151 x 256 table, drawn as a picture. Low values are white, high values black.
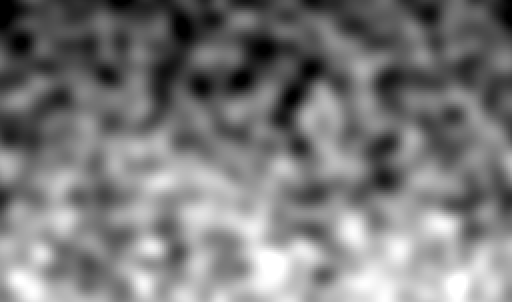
Grain: smooth. Slope: up to the top. Lone odd cells: none.
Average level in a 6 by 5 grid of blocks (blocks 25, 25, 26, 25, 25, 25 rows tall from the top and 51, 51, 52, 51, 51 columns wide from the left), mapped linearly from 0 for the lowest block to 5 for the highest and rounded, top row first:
55444 / 44544 / 43333 / 21233 / 22112 / 11000
